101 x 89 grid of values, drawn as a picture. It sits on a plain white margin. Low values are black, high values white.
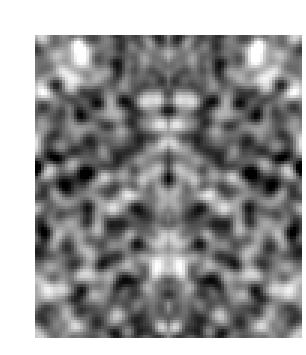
Seam: none. Odd rows or columns: none. Mirror symmetry: left to right. Lone odd cells: none. Slope: none. Grain: blotchy.
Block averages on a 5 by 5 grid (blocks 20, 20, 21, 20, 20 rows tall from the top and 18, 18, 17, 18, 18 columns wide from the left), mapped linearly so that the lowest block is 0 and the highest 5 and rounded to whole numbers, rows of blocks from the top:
5 1 1 1 5 | 1 0 4 0 1 | 0 2 3 2 0 | 2 1 5 1 2 | 3 0 2 0 3
